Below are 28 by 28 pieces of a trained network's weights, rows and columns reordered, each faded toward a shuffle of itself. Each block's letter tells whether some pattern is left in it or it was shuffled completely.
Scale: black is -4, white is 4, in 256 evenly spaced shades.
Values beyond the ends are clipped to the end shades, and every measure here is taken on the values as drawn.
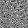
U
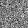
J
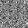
U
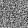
J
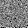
U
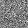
J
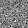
J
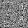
U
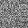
U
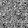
U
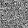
U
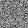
J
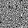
U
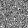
J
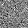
J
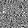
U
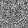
J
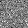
J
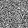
J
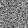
J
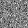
U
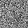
J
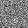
U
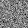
J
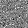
J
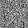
J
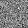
U
